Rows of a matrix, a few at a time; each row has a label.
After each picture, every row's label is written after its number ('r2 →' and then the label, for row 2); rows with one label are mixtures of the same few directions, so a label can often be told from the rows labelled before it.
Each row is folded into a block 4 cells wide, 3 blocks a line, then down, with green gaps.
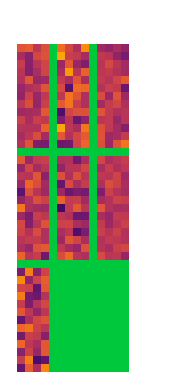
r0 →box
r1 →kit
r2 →box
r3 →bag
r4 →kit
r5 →bag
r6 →bag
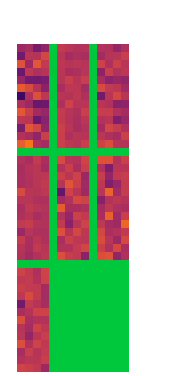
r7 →kit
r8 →box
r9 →kit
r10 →bag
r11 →bag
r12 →box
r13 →bag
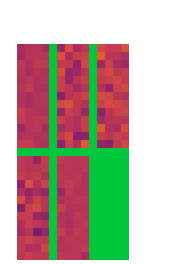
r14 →kit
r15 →bag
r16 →kit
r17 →kit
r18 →bag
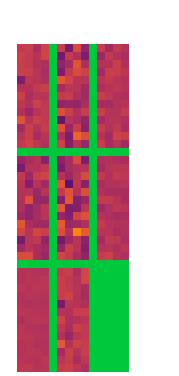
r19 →bag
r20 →bag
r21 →bag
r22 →kit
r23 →kit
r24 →kit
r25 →kit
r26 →bag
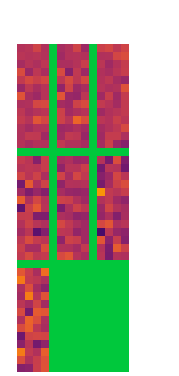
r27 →kit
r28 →kit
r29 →box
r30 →kit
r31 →kit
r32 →bag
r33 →kit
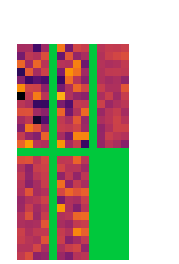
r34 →kit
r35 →bag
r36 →box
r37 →box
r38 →kit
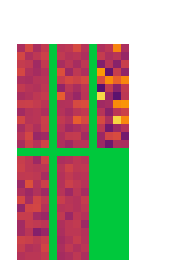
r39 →bag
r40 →kit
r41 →kit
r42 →kit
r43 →box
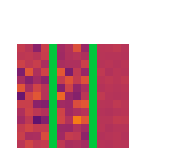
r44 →kit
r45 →kit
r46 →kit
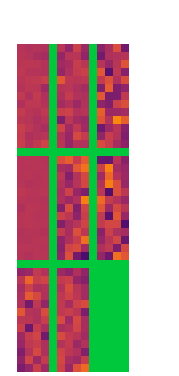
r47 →box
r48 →bag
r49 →kit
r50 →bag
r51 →box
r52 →box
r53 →box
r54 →box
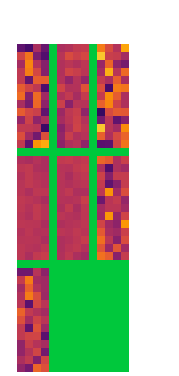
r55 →box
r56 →box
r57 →kit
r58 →box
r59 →box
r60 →box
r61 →box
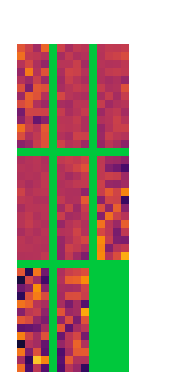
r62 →kit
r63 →bag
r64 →box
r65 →bag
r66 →box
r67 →box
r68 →bag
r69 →box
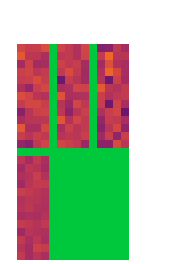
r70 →kit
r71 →bag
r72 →box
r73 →bag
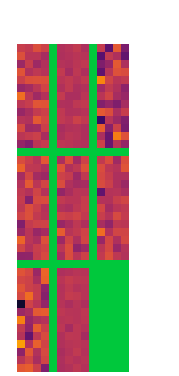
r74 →kit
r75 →kit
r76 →bag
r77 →kit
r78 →bag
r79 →bag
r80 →bag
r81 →box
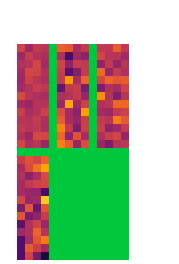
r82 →bag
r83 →box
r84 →kit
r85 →box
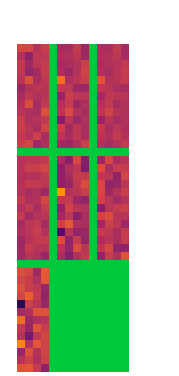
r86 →box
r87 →bag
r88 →bag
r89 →box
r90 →bag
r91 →bag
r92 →bag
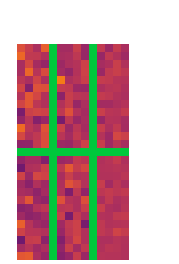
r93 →kit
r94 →bag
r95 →bag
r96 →kit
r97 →box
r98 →kit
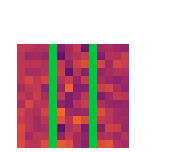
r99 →box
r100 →kit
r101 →kit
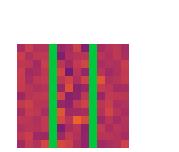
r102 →bag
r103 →kit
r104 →bag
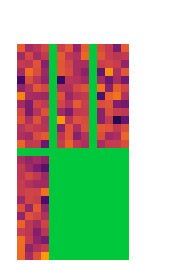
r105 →bag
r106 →bag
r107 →kit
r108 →box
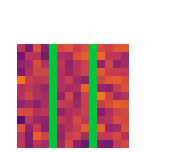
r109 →bag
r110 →box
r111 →kit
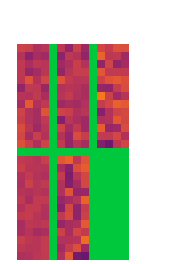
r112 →box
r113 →bag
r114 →kit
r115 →kit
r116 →box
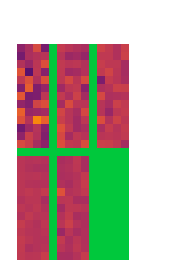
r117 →kit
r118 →box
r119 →bag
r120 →box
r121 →bag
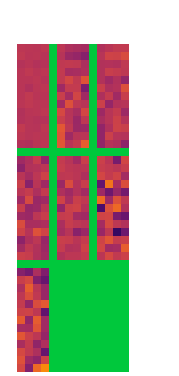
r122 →kit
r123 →box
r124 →box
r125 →kit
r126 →kit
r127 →kit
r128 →box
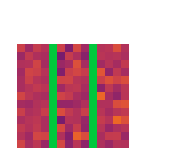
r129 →bag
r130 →bag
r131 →kit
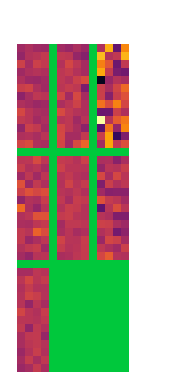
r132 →kit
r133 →box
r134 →bag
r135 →kit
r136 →kit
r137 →kit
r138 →box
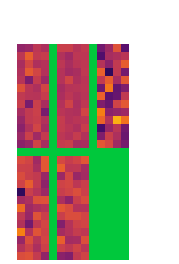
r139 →box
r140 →box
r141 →kit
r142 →bag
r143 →kit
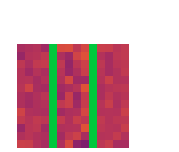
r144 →kit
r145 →box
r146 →box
